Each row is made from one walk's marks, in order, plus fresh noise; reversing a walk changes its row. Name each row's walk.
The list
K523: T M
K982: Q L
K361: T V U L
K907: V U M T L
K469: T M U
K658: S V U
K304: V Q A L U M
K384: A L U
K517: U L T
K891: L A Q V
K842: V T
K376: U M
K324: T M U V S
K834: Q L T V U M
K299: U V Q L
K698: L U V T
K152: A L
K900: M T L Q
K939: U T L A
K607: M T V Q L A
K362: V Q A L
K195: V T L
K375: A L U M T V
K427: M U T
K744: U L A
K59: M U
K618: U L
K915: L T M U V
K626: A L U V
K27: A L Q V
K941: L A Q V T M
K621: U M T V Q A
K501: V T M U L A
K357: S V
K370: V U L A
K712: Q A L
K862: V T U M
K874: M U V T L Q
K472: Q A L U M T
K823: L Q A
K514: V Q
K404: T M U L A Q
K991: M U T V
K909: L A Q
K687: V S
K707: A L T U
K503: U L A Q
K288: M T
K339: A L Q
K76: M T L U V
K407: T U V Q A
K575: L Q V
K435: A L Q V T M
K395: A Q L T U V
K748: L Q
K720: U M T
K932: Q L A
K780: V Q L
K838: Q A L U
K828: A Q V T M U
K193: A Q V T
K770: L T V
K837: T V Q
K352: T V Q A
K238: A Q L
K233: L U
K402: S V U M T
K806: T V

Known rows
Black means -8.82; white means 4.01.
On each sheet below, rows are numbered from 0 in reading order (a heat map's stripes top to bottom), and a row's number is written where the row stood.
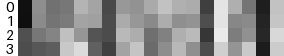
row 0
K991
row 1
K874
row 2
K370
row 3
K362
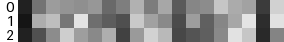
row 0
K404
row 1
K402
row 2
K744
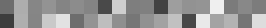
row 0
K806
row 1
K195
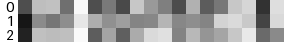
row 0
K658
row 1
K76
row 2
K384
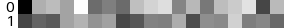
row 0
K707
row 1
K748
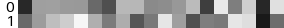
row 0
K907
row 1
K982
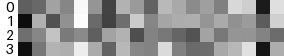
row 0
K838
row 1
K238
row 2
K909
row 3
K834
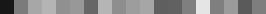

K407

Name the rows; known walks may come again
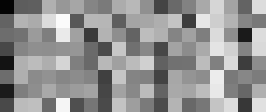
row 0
K939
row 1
K842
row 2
K712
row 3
K361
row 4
K435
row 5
K806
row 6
K469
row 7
K658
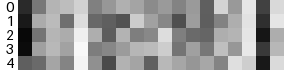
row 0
K501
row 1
K402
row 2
K834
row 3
K375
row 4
K838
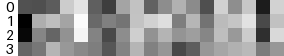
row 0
K362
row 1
K707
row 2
K395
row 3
K352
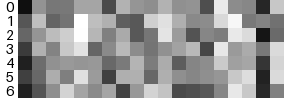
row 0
K874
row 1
K288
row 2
K982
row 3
K195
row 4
K404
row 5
K472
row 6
K744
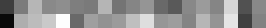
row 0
K941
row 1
K626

